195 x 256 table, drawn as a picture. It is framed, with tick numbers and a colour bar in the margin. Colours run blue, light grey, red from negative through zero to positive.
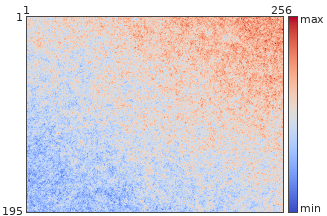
Stripes: none. Mirror symmetry: none. Ninth with the highest average: top right. Slope: up to the top right. Ninth with the lowest average: bottom left.
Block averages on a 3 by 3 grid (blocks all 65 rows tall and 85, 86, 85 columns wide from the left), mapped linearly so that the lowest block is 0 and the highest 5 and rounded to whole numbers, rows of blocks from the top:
3 4 5
1 3 4
0 1 2
